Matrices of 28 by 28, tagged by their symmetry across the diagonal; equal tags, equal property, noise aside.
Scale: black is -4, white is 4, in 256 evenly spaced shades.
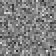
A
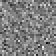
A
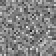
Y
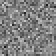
Y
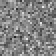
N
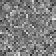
Y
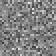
N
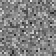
Y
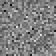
Y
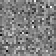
A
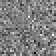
A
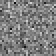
N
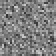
A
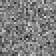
N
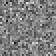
N
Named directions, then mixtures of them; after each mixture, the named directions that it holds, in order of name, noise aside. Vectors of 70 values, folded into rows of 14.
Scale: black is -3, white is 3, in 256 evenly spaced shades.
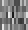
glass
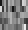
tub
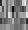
glass, tub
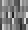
glass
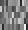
glass, tub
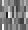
glass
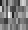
glass, tub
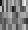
tub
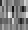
glass, tub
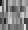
tub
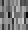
glass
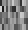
tub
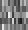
glass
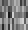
glass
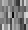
glass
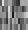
glass, tub
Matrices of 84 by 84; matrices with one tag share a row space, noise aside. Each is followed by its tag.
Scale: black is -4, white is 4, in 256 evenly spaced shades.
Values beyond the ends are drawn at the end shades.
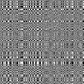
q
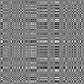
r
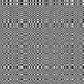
q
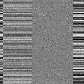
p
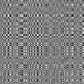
q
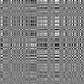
r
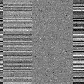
p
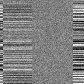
p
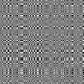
q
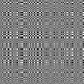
q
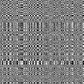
q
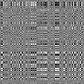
r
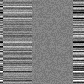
p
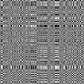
r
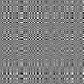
q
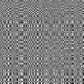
q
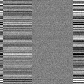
p
